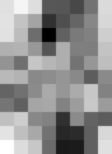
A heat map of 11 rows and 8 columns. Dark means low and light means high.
Average level on the scale: 60%. Ninth with the lowest average: top middle. Stripes: none. Calmest part: centre.
